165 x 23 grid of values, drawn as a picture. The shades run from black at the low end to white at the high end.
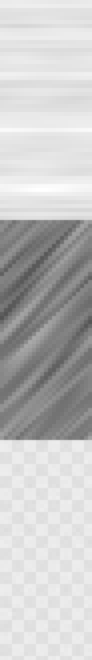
The table splits into 3 rows of 1 panel. Panel 1,1: very high, streaked across, faint in contrast. Panel 2,1: middling, slanting up to the right. Panel 3,1: very high, checkered, faint in contrast.
